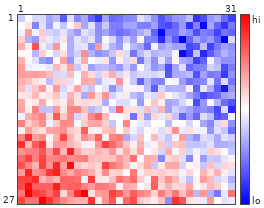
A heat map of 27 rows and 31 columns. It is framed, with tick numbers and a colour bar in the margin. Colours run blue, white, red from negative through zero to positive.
Neither half mirrors the other. The ninth with the highest average is the bottom left. The field climbs toward the bottom left. Overall the values sit about 50% of the way up the scale. The grain is fine, like static.
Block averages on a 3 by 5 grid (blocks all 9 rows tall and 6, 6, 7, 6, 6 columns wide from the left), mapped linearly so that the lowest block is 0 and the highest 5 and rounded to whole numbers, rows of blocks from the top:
2 2 1 0 0 | 3 3 2 2 1 | 5 4 4 3 2
